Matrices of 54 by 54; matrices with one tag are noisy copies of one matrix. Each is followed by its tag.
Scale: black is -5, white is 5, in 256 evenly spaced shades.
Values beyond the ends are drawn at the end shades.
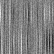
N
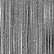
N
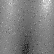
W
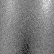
W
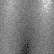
W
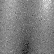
W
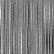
N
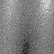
W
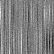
N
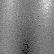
W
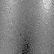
W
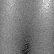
W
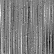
N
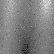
W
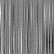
N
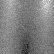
W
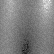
W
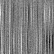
N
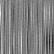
N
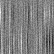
N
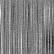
N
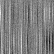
N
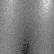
W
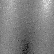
W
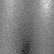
W
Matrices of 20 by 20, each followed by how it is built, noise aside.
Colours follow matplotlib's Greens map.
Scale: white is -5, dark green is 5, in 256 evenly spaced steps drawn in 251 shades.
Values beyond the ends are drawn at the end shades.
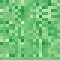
low rank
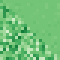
lower triangular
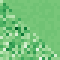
lower triangular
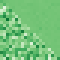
lower triangular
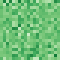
low rank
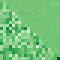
lower triangular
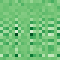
low rank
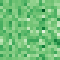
low rank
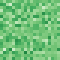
low rank
